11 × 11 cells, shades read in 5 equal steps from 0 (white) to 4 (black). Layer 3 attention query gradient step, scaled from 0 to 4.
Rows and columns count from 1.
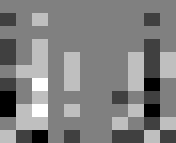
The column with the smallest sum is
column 3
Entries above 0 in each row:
11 11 11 11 11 11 10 11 10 11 11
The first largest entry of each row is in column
1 1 1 1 1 10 10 1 1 10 3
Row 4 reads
3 2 1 2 2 2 2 2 2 3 2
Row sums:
22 23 22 23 20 18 21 25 21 19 27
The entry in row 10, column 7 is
2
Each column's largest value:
4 3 4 2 3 2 2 3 3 4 3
